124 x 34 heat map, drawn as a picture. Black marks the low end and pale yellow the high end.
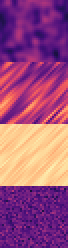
The table splits into 4 rows of 1 panel. Panel 1,1: low, blotchy. Panel 2,1: middling, slanting up to the right, strong in contrast. Panel 3,1: very high, slanting up to the right, faint in contrast. Panel 4,1: low, fine-grained.
